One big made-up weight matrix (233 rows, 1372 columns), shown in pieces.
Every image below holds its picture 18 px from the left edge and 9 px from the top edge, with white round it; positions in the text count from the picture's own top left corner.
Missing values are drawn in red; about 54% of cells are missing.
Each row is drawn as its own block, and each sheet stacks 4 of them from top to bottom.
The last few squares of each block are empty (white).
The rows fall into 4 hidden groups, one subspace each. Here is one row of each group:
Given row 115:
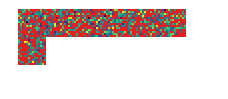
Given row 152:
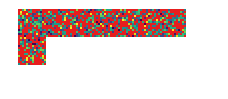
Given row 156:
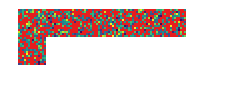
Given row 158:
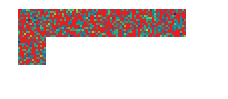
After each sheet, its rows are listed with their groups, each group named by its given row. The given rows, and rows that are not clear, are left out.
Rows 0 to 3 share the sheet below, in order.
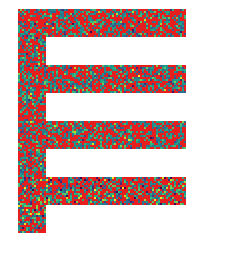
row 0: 156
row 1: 115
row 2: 158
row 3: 158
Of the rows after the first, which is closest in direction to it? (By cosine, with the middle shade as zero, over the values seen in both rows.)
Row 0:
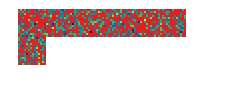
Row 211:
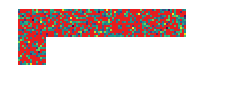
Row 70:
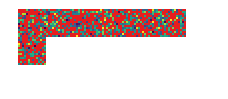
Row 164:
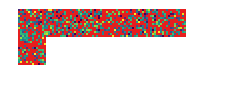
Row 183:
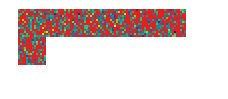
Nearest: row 70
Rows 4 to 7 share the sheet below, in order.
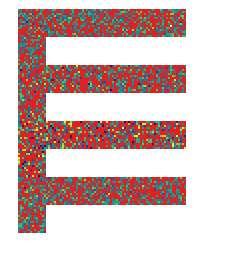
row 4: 115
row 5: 158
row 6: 156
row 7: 158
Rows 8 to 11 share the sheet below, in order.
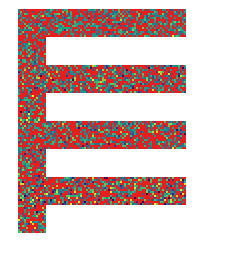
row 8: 115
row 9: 156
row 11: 156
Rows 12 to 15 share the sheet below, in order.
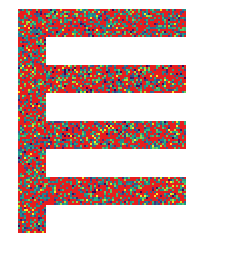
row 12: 158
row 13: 115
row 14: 156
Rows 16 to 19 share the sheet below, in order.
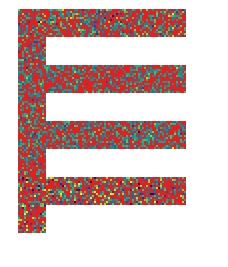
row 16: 156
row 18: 115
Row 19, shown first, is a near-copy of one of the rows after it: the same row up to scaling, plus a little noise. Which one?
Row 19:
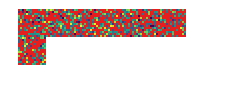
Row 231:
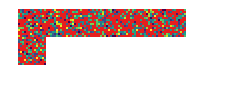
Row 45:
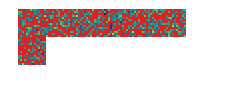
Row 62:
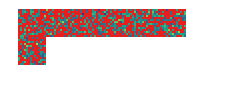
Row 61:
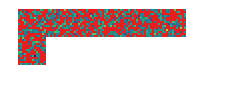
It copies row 61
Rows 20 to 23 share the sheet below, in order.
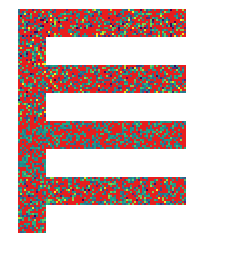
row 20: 156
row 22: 115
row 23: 152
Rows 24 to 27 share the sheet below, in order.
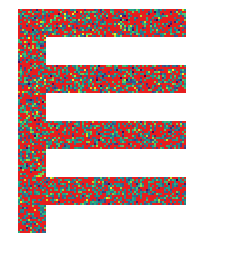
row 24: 115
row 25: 156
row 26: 156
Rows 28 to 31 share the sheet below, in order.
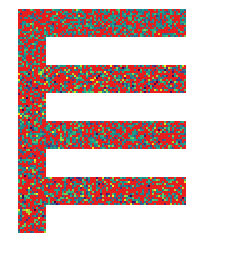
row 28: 158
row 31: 158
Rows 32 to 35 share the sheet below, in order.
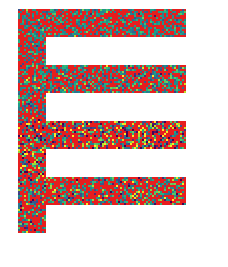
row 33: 156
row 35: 156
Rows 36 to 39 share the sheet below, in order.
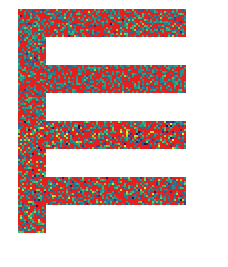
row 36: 156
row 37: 158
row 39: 156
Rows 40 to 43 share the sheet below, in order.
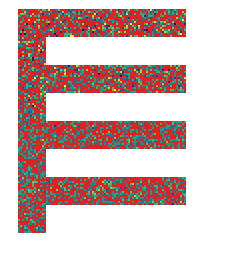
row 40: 158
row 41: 115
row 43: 156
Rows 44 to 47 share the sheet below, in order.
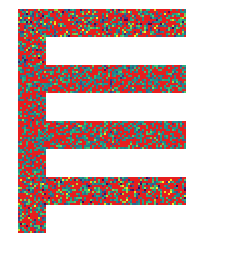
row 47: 115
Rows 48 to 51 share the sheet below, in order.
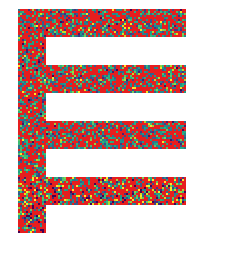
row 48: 158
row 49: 156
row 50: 152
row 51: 156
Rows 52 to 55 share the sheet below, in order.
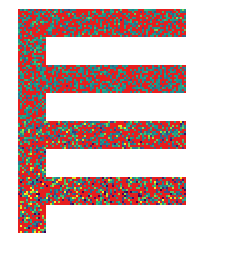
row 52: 115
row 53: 158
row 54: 158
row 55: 158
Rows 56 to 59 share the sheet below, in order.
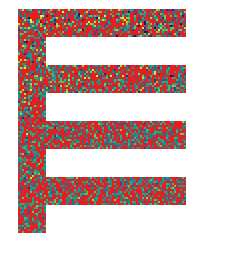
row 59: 158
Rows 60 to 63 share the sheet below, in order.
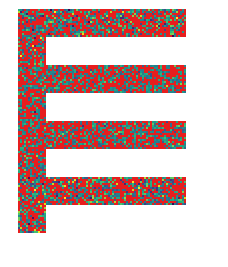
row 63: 115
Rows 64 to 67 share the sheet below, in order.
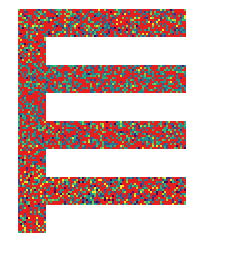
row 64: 152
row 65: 115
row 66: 156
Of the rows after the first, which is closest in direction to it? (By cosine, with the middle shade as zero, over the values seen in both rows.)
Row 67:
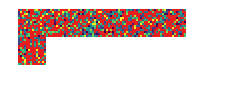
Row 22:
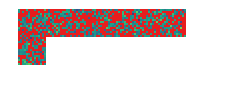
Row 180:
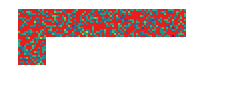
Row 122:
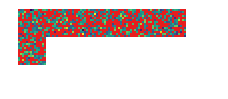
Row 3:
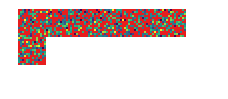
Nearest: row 22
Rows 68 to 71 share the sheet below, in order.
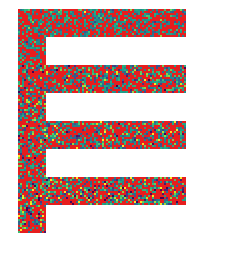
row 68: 158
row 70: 152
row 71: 158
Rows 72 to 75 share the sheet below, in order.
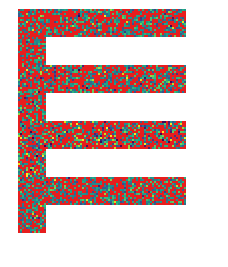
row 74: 156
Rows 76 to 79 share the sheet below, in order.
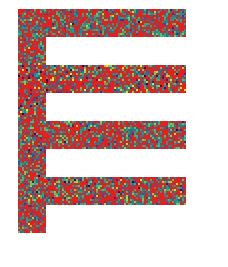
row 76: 156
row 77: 156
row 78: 115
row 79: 115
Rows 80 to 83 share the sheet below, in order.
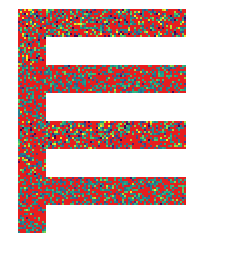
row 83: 158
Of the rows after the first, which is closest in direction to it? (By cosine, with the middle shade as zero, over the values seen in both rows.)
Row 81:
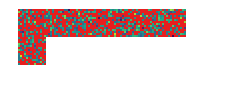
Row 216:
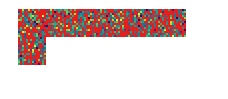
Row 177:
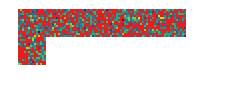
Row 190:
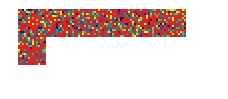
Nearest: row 190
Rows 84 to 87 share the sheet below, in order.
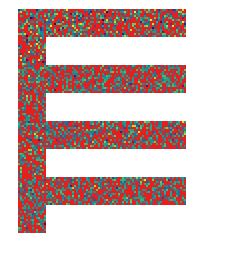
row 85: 158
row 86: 115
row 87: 152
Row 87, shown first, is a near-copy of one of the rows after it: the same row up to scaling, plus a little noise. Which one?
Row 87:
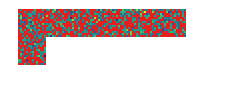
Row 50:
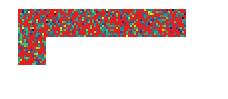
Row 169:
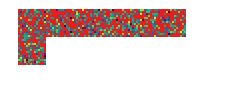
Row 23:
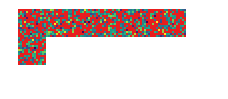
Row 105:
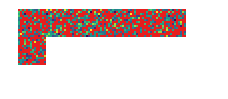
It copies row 169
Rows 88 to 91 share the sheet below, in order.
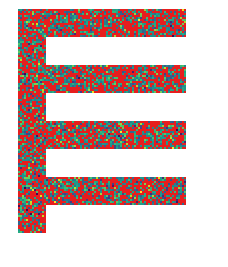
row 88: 115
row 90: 115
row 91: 158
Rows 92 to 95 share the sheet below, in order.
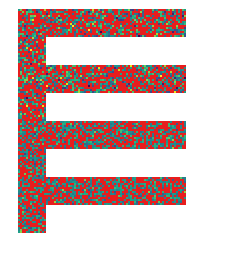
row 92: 156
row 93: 158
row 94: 115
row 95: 158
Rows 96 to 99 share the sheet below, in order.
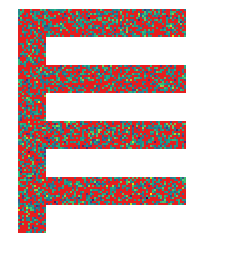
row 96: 115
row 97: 158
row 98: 115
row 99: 158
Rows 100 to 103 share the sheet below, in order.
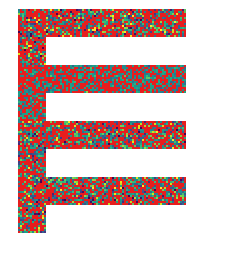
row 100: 158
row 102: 115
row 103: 158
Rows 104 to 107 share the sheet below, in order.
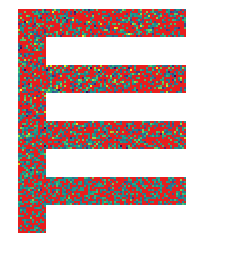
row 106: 156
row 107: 156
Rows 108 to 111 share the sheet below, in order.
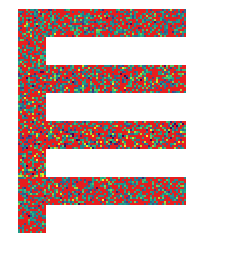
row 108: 158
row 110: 156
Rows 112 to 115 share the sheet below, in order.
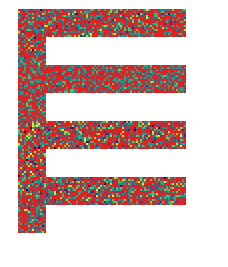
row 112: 115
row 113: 158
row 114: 156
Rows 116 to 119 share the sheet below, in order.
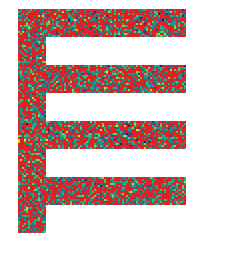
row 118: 152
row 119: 158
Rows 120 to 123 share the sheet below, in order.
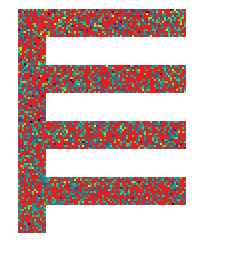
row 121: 156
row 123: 115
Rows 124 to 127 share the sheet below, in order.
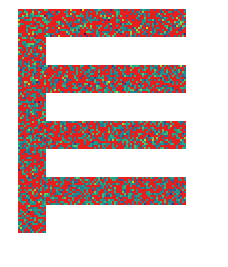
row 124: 156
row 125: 158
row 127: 115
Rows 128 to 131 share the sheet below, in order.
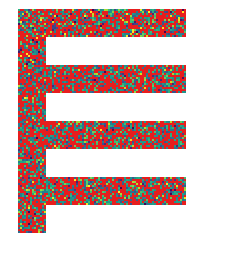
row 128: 156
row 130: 158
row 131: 115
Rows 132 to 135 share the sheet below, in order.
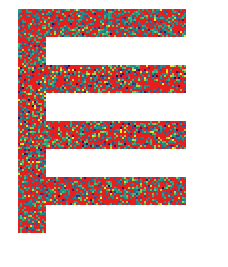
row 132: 158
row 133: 115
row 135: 156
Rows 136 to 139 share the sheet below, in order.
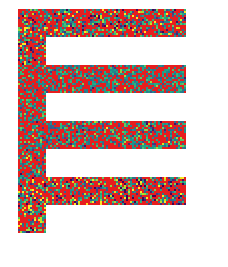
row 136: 152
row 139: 115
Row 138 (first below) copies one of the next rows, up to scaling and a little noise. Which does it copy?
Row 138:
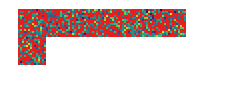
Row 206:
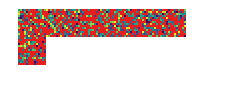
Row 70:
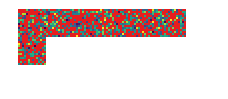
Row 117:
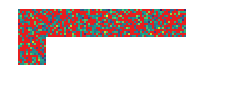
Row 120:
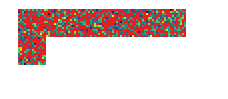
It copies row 117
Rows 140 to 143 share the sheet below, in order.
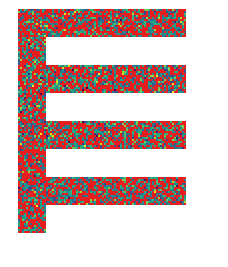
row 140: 115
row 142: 156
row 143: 156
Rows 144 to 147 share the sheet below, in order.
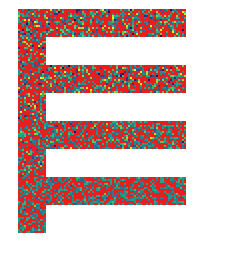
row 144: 158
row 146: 158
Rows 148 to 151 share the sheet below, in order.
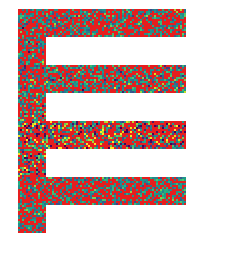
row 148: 152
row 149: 158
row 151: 158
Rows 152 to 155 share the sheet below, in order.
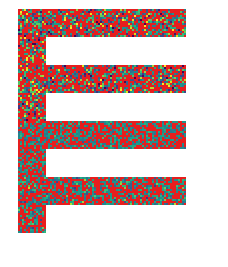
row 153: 156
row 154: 158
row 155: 158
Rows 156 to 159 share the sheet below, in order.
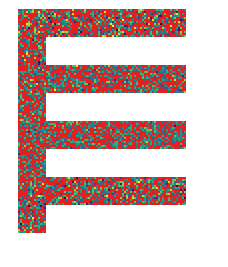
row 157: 158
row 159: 115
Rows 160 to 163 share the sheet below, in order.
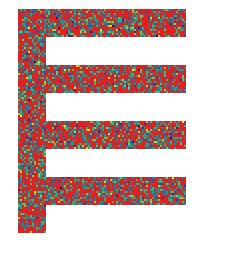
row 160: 156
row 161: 115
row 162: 115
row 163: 152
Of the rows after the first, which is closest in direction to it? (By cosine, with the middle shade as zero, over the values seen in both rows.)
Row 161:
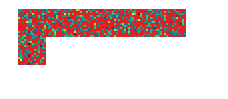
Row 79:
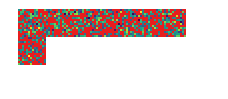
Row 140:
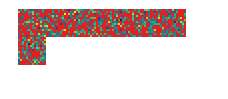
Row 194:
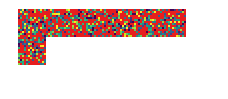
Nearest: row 140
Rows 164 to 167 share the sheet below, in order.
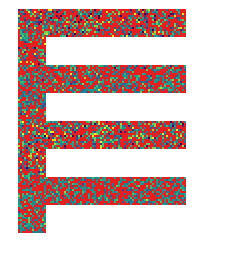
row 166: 156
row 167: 152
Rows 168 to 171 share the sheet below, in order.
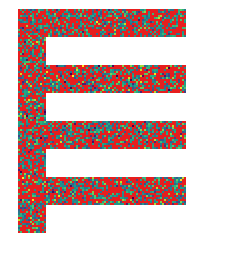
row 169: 152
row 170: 115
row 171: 156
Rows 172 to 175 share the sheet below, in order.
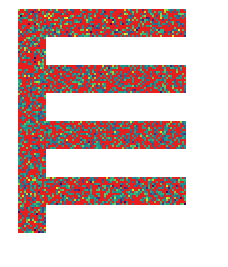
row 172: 156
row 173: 158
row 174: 158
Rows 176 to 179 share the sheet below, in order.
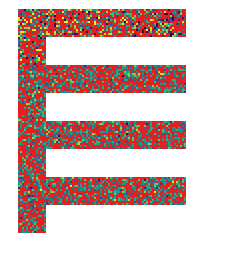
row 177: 156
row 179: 156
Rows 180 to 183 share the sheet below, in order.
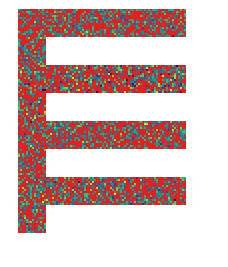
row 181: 156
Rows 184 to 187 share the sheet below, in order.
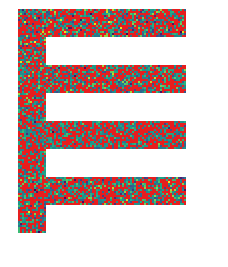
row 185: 158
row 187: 115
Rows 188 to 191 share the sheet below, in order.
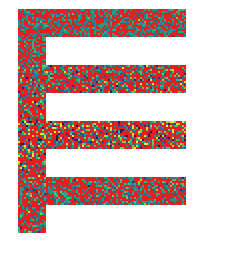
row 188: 115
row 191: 115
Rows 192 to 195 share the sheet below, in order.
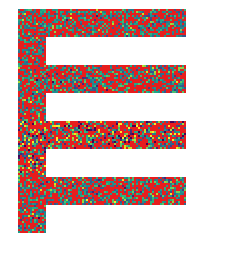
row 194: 115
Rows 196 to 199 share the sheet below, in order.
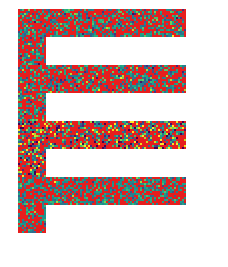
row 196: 115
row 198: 156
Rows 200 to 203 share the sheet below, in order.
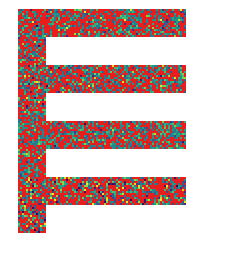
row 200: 158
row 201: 158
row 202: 158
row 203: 152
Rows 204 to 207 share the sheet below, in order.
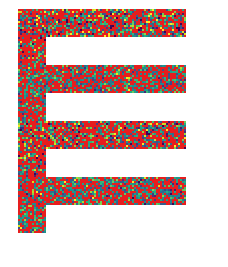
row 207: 115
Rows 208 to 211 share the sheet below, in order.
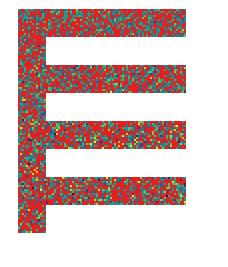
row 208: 158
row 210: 156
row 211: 156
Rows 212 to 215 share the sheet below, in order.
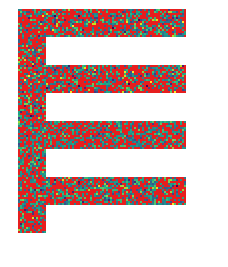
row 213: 158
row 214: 156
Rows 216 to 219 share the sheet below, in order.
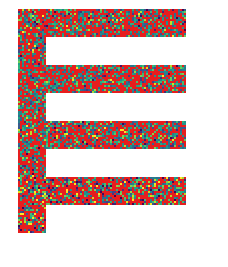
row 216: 115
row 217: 156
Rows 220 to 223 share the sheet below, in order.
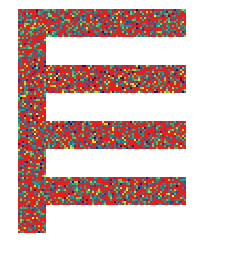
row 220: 152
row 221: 156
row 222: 158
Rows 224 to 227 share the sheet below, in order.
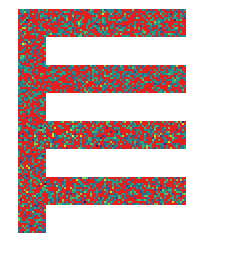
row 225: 156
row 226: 156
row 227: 156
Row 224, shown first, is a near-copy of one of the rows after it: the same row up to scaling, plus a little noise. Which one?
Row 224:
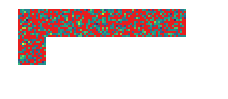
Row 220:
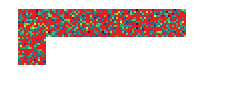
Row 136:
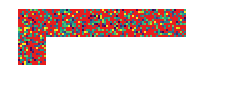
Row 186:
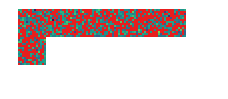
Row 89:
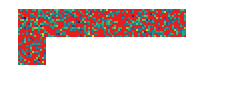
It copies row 136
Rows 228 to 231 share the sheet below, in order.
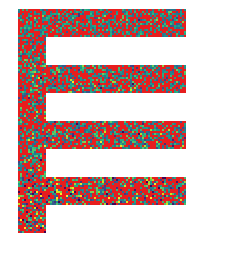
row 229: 156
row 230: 156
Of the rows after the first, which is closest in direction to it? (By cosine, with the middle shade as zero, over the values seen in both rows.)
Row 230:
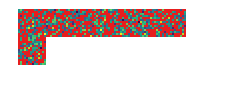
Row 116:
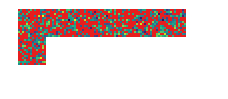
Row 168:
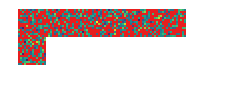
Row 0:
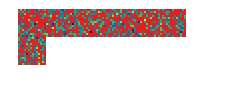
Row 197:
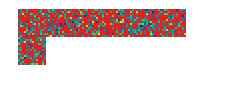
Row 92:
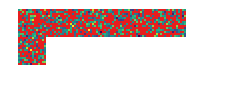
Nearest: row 0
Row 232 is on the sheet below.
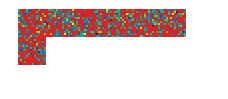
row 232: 156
